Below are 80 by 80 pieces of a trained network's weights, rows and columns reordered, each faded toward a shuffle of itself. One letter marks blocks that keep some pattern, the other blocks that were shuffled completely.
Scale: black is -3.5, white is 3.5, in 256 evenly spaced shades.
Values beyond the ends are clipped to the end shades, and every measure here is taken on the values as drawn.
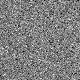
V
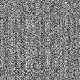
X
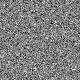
V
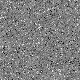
V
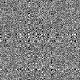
X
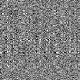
X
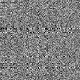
X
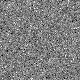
V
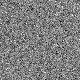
V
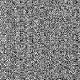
X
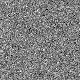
V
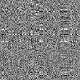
X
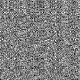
X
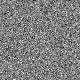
V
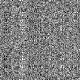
X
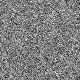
V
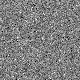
V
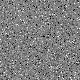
V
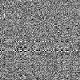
X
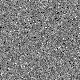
V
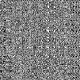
X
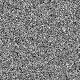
V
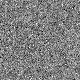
V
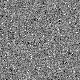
V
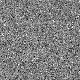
V
